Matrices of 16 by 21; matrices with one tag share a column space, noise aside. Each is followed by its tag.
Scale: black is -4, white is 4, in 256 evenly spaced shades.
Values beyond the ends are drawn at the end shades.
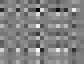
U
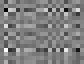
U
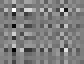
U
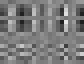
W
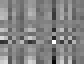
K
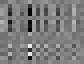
W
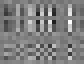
W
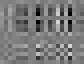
W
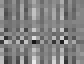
K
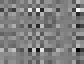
U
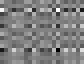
U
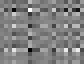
U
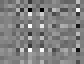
U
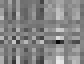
K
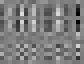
W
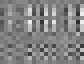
W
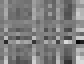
K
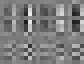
W
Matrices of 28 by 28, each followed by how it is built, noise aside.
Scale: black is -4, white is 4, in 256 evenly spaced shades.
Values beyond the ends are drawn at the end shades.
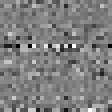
uneven rows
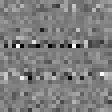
uneven rows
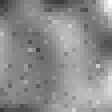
smooth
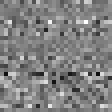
uneven rows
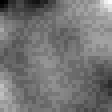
smooth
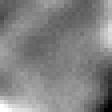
smooth
